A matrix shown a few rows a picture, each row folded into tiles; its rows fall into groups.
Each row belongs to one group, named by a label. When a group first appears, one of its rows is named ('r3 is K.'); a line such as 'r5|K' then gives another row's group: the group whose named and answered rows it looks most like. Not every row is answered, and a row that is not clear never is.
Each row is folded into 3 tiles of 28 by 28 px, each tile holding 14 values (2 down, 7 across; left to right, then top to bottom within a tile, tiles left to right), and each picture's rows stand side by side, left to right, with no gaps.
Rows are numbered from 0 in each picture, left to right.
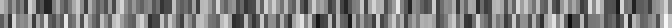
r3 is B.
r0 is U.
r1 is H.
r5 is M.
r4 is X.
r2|H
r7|U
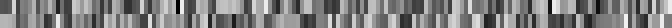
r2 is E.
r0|M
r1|U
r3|E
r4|H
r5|H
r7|U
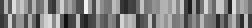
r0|B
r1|U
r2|E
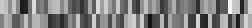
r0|E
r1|B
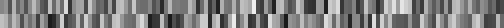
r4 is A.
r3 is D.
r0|E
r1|H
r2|U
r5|H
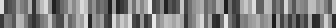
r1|A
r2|M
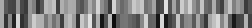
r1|E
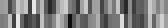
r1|U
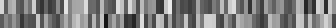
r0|U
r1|X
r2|A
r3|D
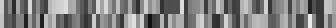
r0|A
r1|B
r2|M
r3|M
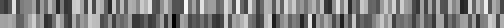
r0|M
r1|E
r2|X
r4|A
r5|A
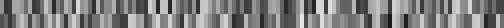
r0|D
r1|D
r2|H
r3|D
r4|X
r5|H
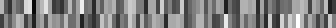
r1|D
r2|M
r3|A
